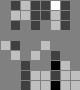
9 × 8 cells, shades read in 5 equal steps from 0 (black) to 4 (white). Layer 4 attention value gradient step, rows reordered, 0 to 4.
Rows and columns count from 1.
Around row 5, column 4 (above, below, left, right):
2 3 2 3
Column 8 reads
2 2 2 2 2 2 2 3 3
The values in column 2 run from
1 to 3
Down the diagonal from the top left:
2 3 2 2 3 1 3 3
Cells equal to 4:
1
